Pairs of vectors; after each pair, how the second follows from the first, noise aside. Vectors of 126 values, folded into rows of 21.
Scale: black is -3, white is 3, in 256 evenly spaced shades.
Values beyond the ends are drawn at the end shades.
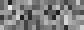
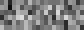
sign-scrambled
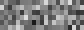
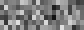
shuffled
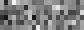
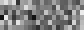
sign-scrambled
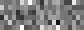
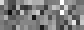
shuffled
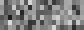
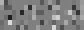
partly zeroed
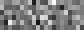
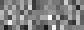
shuffled
